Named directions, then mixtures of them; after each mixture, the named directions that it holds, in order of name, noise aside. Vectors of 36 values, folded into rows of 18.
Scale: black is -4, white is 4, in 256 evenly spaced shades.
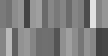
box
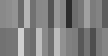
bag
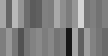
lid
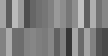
box, lid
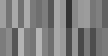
bag, lid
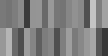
bag, box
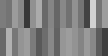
box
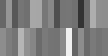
box, lid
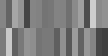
box, lid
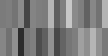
bag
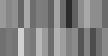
bag
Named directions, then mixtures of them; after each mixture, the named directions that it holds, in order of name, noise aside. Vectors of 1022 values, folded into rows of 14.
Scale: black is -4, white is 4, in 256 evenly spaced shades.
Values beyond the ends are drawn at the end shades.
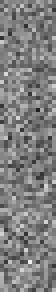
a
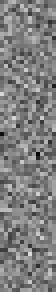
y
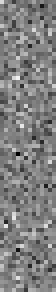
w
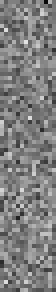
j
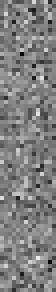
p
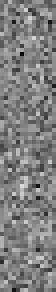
j, p, y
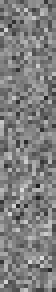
j, p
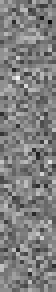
p, w, y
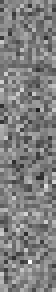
a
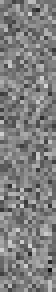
j, p, y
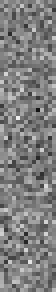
a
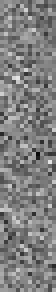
a, w, y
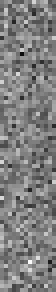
a, p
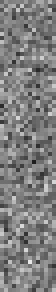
a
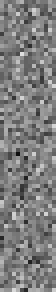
j, p, w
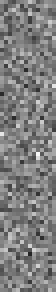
y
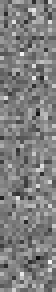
p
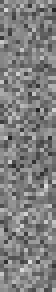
a
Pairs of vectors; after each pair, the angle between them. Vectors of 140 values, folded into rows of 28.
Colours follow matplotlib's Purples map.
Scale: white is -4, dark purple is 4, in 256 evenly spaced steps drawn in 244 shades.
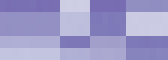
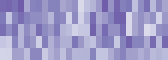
partly aligned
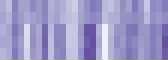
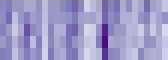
nearly opposite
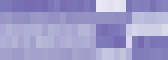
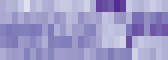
nearly opposite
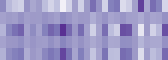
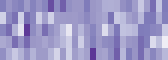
partly opposed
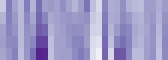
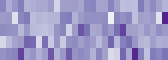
orthogonal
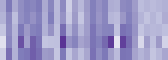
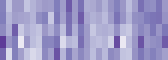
nearly opposite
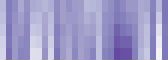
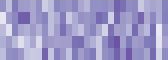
partly aligned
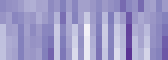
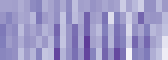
nearly opposite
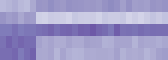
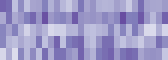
partly opposed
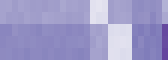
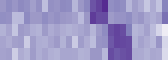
nearly opposite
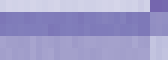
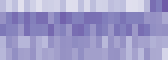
nearly parallel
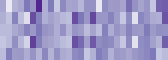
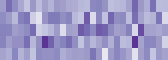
partly opposed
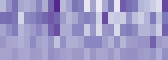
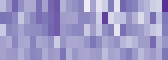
nearly parallel
